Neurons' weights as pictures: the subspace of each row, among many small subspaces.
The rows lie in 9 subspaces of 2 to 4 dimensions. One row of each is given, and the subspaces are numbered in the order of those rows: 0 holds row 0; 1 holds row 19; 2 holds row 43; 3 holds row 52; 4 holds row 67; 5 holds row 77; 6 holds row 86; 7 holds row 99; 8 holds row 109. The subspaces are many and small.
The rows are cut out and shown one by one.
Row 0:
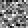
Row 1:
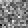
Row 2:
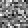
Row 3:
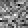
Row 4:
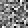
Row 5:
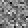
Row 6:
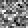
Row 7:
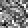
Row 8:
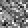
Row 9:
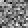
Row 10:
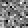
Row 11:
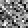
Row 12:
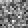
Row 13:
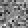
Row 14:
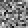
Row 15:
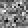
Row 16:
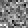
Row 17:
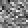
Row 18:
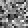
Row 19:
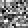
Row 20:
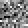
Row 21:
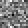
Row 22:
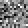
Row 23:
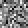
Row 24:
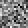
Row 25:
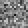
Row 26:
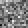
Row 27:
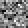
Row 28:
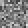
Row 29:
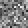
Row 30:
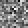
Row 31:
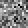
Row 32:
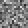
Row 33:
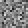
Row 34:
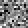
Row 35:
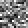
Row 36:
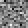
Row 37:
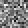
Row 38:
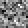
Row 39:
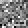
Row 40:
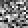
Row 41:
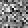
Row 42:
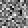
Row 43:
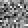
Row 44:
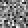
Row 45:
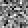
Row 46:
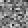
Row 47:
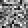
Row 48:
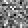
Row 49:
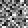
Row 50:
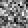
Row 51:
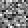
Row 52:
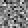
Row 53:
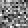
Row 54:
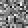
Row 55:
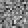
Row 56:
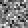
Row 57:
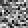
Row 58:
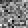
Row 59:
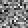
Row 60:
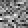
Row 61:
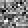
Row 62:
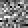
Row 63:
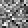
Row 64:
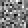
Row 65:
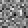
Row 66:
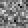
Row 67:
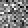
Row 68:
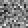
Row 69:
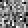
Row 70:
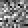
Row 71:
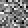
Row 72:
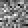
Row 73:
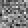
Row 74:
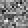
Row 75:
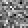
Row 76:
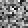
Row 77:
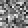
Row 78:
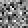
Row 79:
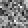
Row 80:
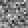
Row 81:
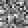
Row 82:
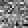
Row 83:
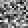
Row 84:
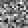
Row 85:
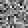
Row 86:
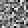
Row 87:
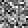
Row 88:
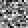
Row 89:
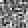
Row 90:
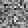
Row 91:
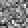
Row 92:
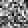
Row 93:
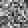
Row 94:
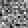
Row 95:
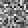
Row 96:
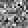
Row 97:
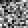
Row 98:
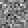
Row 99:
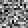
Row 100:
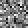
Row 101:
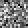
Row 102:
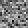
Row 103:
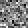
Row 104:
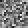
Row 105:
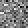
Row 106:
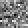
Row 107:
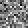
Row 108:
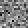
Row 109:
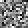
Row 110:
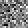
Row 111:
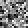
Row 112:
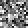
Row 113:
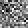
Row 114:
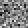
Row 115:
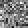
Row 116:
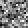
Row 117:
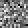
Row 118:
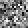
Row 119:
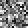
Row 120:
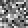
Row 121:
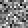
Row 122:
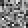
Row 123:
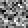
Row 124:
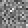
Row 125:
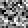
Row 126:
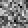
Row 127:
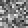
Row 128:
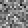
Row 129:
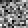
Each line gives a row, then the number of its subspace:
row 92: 0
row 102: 7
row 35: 2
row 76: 6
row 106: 2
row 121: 5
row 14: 8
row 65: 4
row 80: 5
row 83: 7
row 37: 7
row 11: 4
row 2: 0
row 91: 4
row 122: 8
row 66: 0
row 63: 4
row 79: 0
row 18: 5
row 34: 2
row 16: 4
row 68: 2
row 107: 5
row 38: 0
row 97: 6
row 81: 5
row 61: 1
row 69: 3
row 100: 5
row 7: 4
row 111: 5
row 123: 0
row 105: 4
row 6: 0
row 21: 0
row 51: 0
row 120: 5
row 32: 8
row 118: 1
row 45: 3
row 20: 2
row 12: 6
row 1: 6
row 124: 8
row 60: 2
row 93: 0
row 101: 2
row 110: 4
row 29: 1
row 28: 8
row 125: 0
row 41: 4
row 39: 6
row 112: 5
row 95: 7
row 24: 1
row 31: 1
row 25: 7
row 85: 5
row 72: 2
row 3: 2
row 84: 7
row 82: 8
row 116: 5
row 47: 8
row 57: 7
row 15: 1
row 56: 5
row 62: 2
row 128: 5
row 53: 1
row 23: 8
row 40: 7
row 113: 4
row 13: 2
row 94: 1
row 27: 0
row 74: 1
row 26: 6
